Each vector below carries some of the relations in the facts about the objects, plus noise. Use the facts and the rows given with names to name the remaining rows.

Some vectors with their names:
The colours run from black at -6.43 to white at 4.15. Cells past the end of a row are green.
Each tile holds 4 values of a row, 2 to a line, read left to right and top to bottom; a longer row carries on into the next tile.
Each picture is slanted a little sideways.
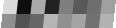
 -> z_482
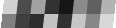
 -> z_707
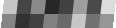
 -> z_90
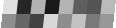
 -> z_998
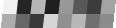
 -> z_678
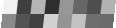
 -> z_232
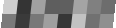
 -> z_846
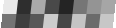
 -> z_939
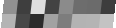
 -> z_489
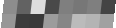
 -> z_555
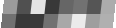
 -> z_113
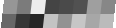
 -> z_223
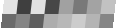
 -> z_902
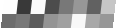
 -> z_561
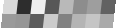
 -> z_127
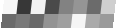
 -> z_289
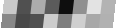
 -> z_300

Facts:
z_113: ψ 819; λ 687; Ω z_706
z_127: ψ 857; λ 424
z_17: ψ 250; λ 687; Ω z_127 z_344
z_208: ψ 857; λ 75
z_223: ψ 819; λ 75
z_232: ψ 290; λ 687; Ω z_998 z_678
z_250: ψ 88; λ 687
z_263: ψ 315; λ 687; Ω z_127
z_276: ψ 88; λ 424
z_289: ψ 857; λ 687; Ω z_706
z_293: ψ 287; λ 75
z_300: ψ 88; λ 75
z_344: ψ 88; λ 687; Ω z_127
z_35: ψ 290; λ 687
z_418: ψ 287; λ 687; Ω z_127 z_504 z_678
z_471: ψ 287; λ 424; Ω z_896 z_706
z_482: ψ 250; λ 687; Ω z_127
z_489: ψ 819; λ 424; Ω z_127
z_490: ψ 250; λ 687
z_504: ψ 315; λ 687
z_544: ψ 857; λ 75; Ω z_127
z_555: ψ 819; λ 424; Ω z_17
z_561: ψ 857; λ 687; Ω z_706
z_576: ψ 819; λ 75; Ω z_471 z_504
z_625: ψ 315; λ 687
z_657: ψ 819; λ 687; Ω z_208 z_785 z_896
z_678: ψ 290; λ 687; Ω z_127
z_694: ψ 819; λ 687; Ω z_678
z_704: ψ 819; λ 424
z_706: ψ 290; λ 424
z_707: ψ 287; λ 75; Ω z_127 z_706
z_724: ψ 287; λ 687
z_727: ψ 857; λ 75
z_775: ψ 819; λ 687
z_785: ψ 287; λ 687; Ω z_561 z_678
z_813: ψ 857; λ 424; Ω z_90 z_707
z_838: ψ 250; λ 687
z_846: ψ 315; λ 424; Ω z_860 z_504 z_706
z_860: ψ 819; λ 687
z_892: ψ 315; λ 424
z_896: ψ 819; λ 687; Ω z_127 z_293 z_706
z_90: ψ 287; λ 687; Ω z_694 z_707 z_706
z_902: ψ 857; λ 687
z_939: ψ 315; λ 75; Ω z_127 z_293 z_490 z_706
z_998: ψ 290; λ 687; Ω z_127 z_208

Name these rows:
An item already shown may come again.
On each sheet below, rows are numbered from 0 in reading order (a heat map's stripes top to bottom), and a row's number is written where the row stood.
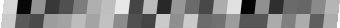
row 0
z_344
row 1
z_232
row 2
z_263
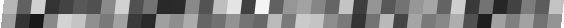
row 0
z_694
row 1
z_785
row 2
z_813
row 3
z_892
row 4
z_418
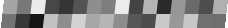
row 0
z_576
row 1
z_232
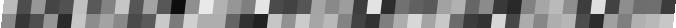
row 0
z_471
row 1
z_300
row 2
z_223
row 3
z_896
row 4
z_293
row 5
z_489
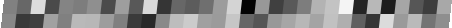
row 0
z_704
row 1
z_657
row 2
z_344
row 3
z_678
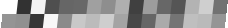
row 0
z_544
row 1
z_276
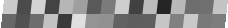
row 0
z_706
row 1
z_35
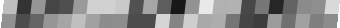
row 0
z_250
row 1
z_300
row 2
z_724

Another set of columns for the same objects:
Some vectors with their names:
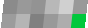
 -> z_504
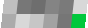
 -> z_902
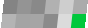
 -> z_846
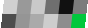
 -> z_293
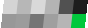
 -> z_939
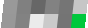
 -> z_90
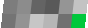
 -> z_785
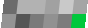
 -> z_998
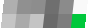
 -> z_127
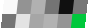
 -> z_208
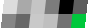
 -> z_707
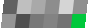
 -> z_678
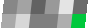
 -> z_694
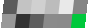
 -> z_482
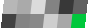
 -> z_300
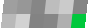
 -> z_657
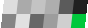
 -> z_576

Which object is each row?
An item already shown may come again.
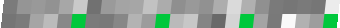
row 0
z_250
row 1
z_35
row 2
z_555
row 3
z_471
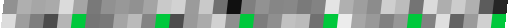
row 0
z_489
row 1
z_250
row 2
z_293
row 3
z_724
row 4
z_896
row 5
z_223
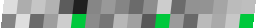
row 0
z_576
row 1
z_418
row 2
z_706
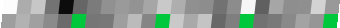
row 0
z_544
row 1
z_250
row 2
z_127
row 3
z_232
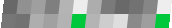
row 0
z_276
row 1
z_813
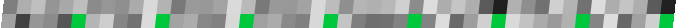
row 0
z_344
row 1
z_704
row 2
z_892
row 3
z_892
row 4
z_263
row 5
z_576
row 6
z_113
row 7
z_576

